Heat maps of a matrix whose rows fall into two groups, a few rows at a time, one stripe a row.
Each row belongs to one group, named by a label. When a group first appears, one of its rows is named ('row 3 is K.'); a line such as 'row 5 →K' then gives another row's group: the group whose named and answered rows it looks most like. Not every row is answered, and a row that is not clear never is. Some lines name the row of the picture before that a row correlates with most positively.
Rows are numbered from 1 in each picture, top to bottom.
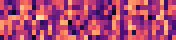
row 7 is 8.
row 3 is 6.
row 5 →8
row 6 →8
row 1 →6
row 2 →6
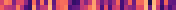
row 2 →8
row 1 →8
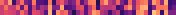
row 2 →8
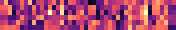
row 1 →6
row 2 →8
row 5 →8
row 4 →6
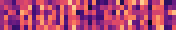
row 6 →6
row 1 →6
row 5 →6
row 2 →6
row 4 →6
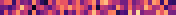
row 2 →6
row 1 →8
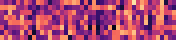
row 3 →6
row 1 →6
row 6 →6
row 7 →6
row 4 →6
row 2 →8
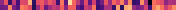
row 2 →6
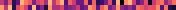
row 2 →8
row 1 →6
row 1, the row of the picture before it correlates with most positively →2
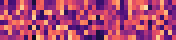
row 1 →6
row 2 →6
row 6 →8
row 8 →6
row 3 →8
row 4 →8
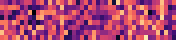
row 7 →8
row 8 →8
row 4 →6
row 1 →6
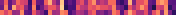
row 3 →8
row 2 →8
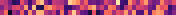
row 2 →8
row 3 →6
